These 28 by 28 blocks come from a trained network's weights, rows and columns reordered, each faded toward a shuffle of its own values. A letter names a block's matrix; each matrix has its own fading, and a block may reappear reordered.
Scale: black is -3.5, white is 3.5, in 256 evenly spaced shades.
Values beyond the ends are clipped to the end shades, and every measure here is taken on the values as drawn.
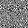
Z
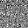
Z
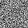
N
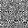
Z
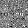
Z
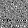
Z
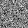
N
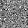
Z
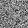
N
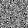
N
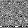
Z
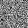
N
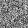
N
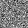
N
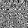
Z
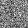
N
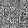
Z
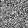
N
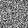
N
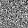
N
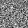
N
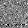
Z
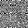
Z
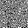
Z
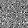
Z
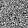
N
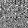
Z
